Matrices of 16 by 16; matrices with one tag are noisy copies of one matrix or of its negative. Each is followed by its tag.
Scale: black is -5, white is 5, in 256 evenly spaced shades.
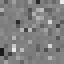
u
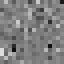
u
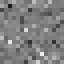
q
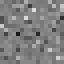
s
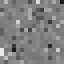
u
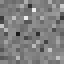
s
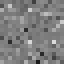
q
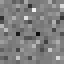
s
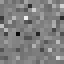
s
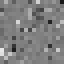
u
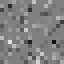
q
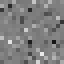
q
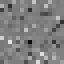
q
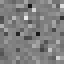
s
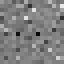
s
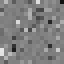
u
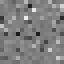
s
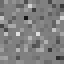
s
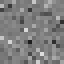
q
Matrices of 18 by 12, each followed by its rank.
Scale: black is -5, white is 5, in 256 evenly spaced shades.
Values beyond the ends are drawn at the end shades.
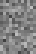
full rank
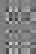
one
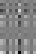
one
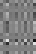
one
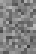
full rank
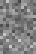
full rank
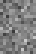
full rank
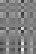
one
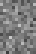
full rank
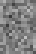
full rank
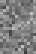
full rank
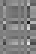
one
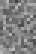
full rank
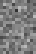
full rank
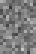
full rank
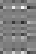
one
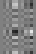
one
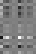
one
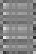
one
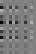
one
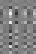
one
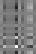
one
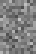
full rank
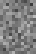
full rank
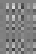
one
